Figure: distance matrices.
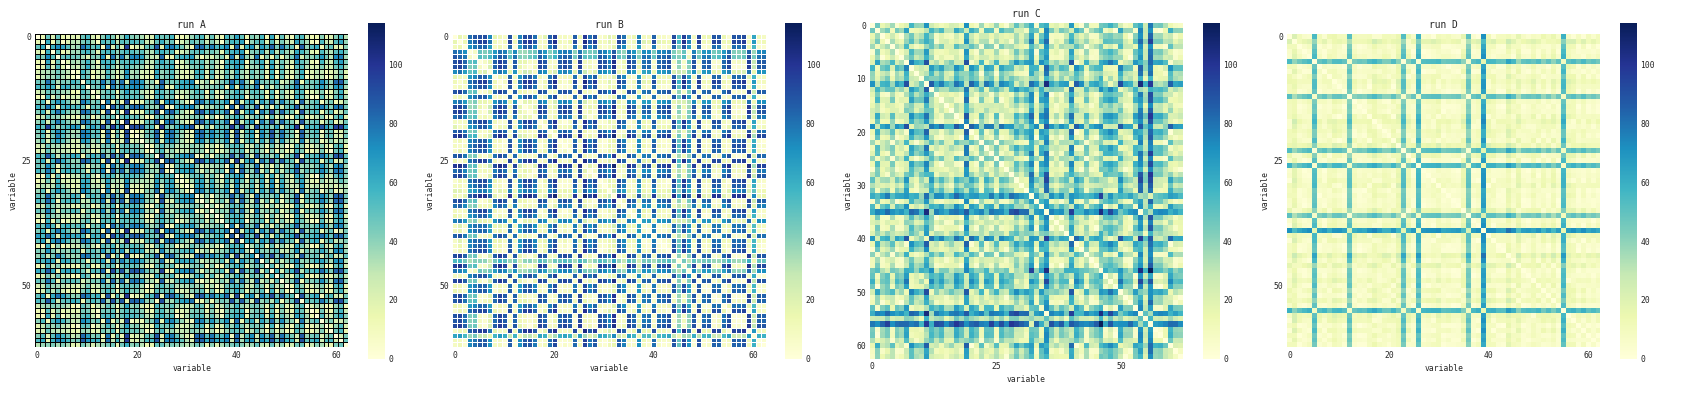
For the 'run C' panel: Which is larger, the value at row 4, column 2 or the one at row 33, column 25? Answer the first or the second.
the second
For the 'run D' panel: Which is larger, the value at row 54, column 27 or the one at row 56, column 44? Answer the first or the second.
the second
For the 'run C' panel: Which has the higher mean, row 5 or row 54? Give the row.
54
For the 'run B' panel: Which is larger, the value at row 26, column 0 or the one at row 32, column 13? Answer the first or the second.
the first
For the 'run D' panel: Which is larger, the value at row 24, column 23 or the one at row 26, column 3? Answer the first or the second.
the second
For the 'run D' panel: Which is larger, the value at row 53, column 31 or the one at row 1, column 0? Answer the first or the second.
the second
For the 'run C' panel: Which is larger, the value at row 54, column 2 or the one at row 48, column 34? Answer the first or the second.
the first
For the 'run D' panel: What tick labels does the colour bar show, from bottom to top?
0, 20, 40, 60, 80, 100
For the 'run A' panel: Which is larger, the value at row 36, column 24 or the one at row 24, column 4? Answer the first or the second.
the first
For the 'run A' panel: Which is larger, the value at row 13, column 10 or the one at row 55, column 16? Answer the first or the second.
the first
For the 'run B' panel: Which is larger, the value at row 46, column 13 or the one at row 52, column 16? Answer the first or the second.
the first
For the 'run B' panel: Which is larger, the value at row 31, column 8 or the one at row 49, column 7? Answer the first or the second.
the second
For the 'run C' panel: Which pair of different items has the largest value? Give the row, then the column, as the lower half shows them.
56, 46
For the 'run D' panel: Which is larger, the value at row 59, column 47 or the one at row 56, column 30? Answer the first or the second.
the second
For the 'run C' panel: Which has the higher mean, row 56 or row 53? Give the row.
56
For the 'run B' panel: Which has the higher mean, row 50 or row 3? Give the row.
3
